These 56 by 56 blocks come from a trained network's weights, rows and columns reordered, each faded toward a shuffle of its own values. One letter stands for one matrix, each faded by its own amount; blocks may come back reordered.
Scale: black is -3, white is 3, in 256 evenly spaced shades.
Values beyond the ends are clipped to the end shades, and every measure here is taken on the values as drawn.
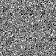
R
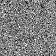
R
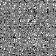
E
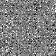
E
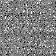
E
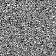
R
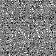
E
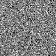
R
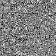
R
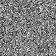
R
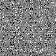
E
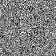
R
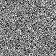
R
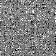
E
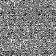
E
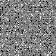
E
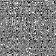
E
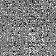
E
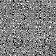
E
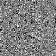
R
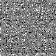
E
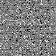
E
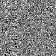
R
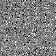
E
